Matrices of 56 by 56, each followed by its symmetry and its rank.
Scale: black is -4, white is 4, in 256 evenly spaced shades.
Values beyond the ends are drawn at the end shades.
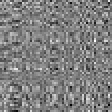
neither, rank five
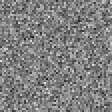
neither, full rank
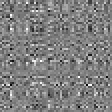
neither, rank five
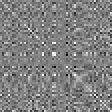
symmetric, rank five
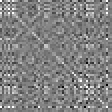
symmetric, rank five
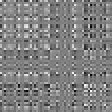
symmetric, rank two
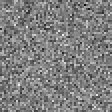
neither, full rank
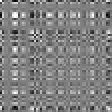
symmetric, rank two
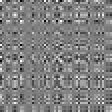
symmetric, rank two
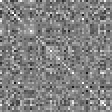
symmetric, rank five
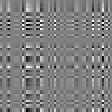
neither, rank one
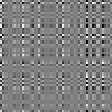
neither, rank one
